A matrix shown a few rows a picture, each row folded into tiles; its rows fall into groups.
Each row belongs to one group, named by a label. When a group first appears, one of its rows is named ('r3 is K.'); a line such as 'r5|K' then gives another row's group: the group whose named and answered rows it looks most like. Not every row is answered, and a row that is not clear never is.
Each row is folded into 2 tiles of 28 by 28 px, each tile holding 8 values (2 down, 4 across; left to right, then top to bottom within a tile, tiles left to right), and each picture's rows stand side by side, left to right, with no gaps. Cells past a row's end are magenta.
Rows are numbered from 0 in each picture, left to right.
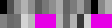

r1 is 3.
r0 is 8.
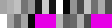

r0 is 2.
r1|2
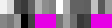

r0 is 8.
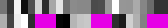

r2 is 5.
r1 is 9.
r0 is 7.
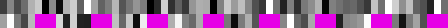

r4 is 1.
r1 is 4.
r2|3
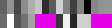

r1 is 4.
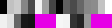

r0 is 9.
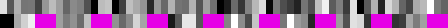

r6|7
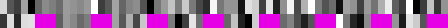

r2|3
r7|7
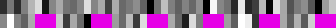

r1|2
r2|3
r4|7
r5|3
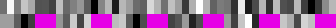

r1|3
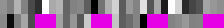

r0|1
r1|3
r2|2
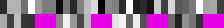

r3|2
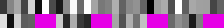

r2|3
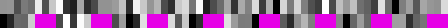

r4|2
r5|1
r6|1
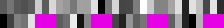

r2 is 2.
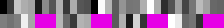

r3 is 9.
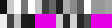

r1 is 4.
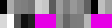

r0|9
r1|3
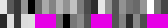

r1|1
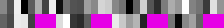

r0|7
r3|1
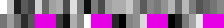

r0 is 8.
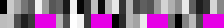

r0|9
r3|1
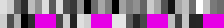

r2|9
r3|4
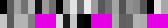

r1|4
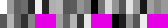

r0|8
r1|3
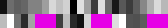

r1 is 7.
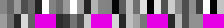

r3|8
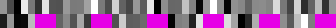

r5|7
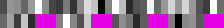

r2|8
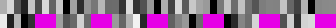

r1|2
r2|7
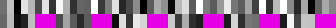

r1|8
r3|4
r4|8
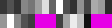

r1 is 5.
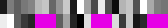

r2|4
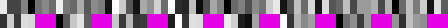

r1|5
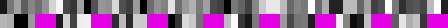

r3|5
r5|2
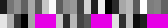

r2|4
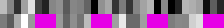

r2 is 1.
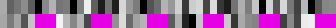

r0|3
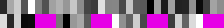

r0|4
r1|1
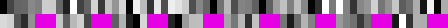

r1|7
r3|5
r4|3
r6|8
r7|8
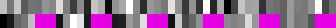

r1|5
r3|8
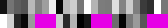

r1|4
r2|1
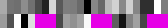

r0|3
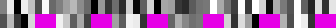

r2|7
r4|7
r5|7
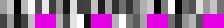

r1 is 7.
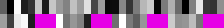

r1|2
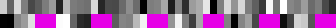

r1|9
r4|1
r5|5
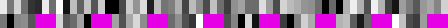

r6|9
